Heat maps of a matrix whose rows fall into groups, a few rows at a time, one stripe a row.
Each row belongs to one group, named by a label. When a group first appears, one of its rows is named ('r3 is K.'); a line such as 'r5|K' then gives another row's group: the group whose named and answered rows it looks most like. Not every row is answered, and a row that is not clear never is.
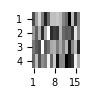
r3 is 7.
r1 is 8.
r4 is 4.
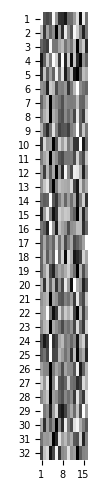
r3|7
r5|4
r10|8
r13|8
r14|7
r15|8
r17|4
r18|4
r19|8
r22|8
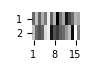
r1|4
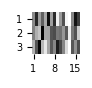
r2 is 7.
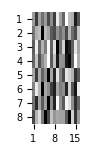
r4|4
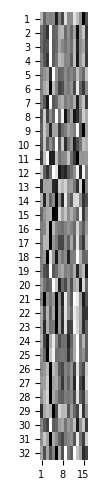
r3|7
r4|7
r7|7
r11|8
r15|8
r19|7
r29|8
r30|7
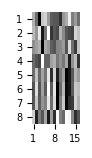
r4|7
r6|4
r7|4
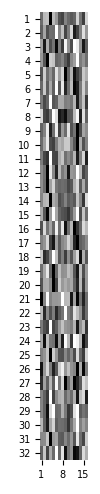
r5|4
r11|7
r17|8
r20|8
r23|7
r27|4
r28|7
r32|4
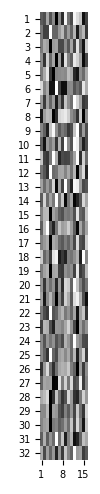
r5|8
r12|7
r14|4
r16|8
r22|7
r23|8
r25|7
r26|8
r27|8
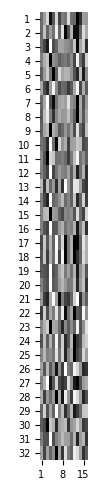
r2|4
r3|7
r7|8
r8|8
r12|7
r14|7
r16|7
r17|4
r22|4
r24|4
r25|4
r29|4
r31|7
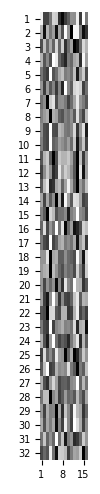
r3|4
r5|7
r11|8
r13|8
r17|7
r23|7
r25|4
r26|8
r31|4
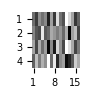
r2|7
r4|4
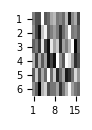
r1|7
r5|4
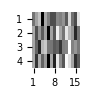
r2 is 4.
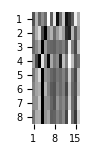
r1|4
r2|8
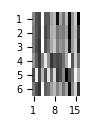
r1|7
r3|7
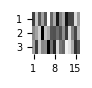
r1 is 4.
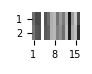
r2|7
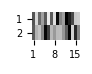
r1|4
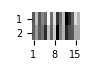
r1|4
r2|4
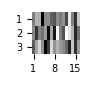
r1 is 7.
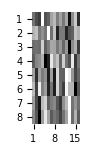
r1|7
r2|4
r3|7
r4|8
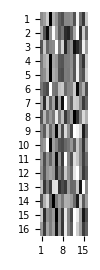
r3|4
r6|7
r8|4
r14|8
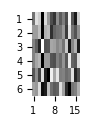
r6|8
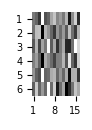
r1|7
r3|4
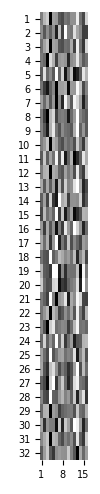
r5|4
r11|4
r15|4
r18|7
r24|4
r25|7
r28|7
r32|8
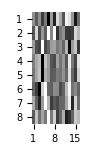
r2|4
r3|7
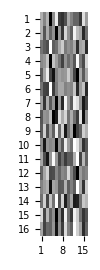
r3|7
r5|8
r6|7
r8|8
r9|4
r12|8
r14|4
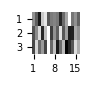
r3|4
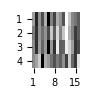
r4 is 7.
